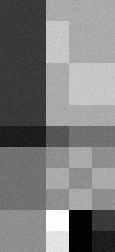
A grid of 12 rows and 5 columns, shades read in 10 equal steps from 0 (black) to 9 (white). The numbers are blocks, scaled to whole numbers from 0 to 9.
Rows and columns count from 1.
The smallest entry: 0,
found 2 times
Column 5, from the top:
6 6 6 7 7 6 4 5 6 5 2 1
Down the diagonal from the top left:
2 2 7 7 7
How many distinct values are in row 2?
3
